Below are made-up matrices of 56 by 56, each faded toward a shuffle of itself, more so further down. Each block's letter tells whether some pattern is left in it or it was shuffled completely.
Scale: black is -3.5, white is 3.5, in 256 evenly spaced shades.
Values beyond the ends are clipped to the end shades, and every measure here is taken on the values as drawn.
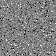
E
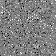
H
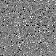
H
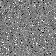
E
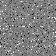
H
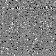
H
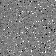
E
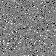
E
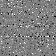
H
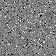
E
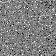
H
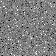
E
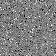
E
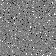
E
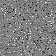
E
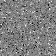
E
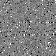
H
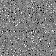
H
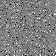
H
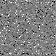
H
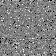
H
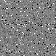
H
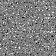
H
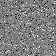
E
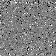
H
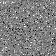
E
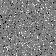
E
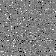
H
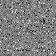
H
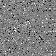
H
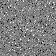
E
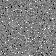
E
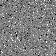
E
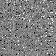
H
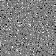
H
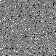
H
